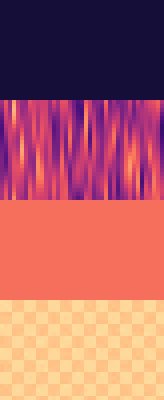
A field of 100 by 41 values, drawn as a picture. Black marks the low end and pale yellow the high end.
The table splits into 4 rows of 1 panel. Panel 1,1: very low, flat. Panel 2,1: middling, streaked downward, strong in contrast. Panel 3,1: high, flat. Panel 4,1: very high, checkered, faint in contrast.
